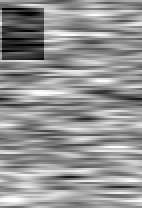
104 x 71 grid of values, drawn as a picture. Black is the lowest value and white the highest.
Mirror symmetry: none. Odd patch: lower, in the top left. Grain: streaks across. Ninth with the lowest average: top left.
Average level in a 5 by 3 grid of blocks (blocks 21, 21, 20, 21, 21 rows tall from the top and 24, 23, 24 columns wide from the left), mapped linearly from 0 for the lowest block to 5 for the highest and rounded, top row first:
044 / 133 / 433 / 334 / 544
